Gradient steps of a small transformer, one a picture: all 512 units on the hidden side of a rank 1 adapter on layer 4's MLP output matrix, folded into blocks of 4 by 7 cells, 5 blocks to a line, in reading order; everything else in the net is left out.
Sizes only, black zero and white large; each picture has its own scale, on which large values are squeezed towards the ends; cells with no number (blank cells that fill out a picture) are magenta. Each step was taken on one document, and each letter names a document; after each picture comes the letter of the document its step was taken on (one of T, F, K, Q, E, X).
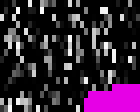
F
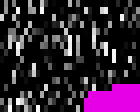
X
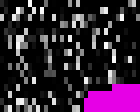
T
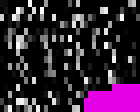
T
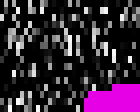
X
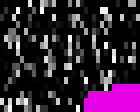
F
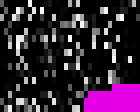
T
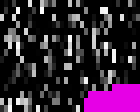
F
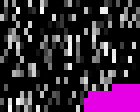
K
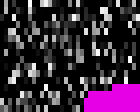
F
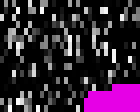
X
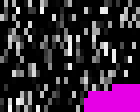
K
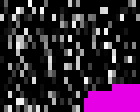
T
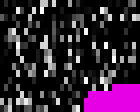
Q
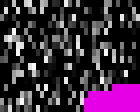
K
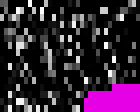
T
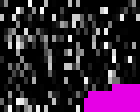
T
